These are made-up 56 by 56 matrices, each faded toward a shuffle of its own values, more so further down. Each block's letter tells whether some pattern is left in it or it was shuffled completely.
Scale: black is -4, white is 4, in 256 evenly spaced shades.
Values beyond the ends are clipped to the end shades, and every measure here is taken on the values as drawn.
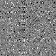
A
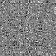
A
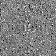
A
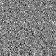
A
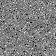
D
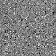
A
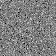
D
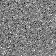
D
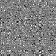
A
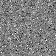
D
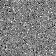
D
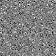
A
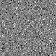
A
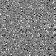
A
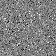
D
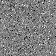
D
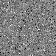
D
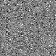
A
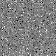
A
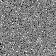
D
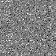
A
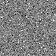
D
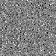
A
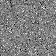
D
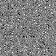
A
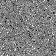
D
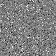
D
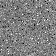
D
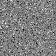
D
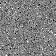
D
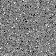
D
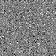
A
